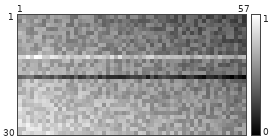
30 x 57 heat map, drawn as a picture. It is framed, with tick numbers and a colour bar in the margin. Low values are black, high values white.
Mirror symmetry: none. Slope: up to the bottom left. Ninth with the highest average: bottom left. Odd lines: rows 11 and 16.
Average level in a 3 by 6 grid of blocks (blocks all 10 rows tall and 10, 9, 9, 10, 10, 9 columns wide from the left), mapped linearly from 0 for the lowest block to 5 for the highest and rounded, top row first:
3 2 2 1 1 0
4 3 3 2 2 1
5 4 4 3 3 2
